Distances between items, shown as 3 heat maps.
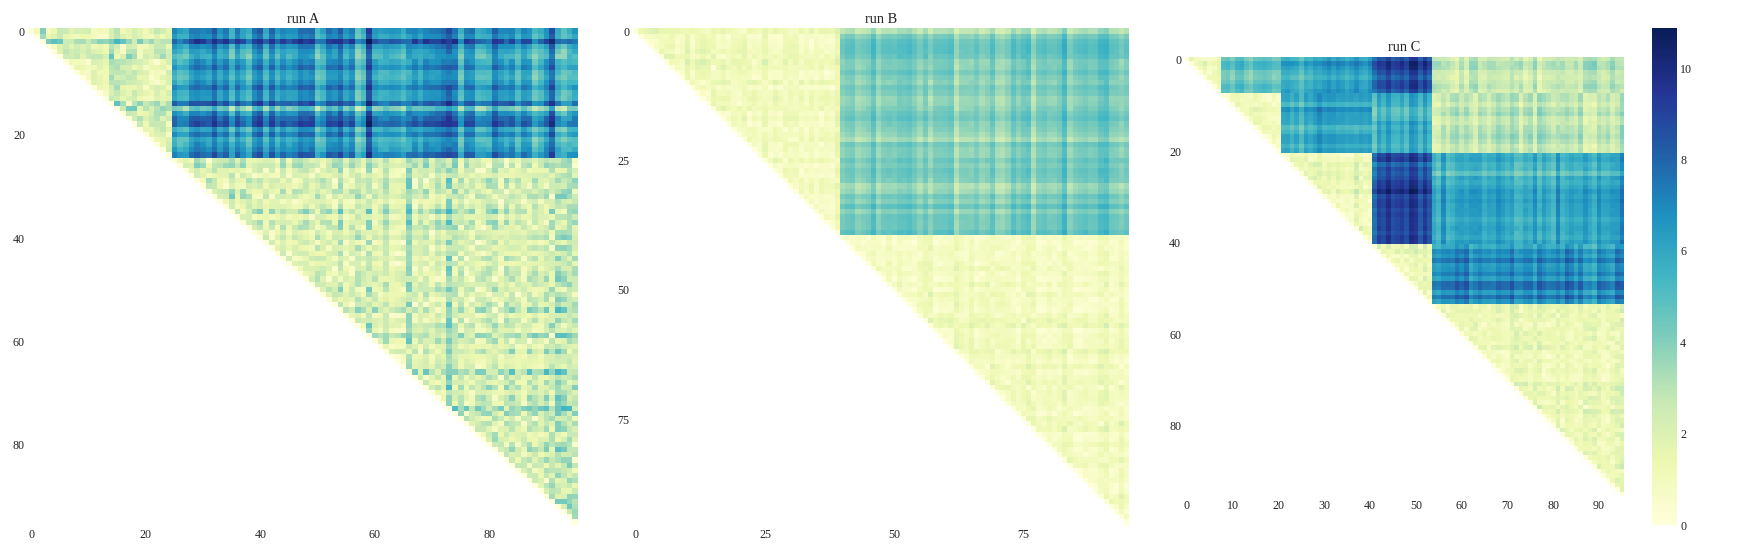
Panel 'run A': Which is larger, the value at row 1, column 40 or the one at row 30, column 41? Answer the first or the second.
the first
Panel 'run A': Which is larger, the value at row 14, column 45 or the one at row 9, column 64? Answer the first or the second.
the first
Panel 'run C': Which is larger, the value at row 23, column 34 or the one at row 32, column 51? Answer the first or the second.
the second
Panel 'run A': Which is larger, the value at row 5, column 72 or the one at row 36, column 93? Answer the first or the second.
the first
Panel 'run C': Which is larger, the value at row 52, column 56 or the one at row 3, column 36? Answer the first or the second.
the first
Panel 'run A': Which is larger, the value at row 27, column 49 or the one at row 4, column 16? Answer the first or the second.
the first
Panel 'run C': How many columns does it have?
96
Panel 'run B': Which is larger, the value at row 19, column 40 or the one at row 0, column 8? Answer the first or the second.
the first
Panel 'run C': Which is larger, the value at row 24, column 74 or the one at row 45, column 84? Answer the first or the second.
the second
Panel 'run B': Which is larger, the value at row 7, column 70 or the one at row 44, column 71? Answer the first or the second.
the first
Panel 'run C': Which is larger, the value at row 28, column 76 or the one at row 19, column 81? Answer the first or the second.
the first
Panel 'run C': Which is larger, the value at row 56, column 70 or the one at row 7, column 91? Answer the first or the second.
the second
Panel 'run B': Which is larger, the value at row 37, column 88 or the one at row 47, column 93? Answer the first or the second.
the first
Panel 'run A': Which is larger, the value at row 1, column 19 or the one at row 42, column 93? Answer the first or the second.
the second
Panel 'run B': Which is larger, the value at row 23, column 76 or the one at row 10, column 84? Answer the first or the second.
the first
